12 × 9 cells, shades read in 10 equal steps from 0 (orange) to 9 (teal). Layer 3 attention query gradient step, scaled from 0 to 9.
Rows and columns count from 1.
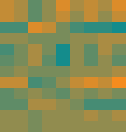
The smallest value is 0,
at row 8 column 9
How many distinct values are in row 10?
5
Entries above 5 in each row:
1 1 6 0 3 5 0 2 2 5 0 0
